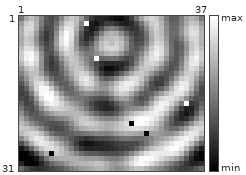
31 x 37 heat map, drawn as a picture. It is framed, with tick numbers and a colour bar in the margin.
Rings: centred on the top middle. Odd rows or columns: none. Slope: none. Grain: blotchy. Lone odd cells: 6, 3 higher and 3 lower than their neighbours.
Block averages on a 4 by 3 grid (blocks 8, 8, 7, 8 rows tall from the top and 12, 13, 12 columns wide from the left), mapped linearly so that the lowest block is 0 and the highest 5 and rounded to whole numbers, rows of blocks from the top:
505 / 434 / 334 / 114
